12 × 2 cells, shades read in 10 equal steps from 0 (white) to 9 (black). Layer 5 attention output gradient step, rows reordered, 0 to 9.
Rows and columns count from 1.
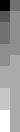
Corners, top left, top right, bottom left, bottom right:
9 5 0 3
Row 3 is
5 4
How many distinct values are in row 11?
2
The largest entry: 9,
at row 1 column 1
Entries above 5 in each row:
1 1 0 0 0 0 0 0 0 0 0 0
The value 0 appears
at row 11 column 1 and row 12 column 1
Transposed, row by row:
9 6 5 5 4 4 3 3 2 2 0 0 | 5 4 4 4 4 3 3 3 3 3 3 3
